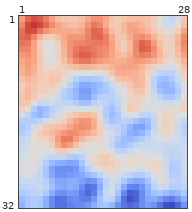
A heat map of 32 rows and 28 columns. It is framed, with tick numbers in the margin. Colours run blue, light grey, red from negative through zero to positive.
Lone odd cells: none. Grain: blotchy. Slope: up to the top.
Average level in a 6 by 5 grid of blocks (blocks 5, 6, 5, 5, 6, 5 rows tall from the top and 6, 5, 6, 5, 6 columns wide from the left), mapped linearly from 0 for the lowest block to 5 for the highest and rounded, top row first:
5 4 5 4 3 | 4 4 4 4 3 | 3 2 2 3 2 | 2 4 3 1 3 | 2 2 3 2 2 | 1 0 1 0 1
